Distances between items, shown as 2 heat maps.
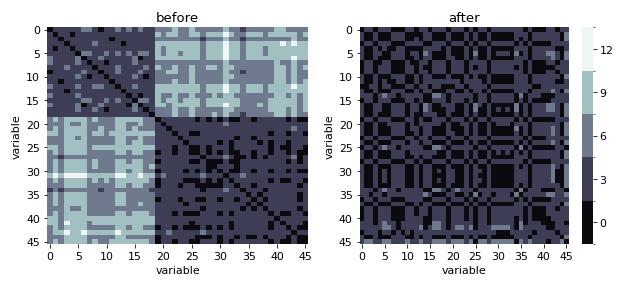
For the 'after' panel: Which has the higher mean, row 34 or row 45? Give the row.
45
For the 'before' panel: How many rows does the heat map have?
46
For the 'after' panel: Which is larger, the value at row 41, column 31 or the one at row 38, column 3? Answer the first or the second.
the first
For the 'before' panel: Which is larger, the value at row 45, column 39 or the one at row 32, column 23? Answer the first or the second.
the second
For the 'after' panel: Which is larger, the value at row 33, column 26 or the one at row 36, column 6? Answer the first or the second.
the second
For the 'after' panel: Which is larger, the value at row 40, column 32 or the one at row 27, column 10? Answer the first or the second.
the first
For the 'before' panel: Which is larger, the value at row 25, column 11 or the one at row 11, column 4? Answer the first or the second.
the first
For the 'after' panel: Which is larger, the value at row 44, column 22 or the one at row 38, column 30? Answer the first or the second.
the second
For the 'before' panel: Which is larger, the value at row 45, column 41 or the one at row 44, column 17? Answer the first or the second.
the second
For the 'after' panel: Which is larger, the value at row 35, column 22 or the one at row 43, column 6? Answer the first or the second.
the second
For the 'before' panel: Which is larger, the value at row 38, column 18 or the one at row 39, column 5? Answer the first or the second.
the second
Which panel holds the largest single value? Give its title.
before
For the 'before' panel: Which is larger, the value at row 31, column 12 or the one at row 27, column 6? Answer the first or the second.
the first
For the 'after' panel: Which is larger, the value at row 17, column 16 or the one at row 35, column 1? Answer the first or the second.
the second
